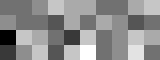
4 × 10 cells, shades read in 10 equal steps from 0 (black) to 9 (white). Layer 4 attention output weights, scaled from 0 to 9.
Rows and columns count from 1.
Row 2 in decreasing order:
6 6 5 5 4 4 4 4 3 3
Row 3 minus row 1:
-4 3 1 -3 -4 1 0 1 1 -1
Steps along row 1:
same up up down same down same up up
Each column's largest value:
5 7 7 7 7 9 6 5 8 7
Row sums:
53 44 48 54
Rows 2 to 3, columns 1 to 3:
5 4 4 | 0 7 6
